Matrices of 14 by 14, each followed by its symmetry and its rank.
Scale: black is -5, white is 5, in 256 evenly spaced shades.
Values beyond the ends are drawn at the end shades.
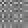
symmetric, rank two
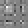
symmetric, rank two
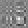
symmetric, rank two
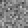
neither, full rank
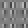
neither, rank one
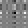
neither, rank one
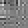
antisymmetric, rank two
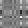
neither, rank one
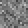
neither, full rank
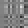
neither, rank one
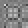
symmetric, rank two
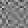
antisymmetric, rank two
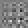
antisymmetric, rank two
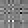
antisymmetric, rank two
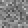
neither, full rank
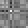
symmetric, rank two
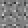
antisymmetric, rank two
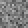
neither, full rank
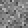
neither, full rank
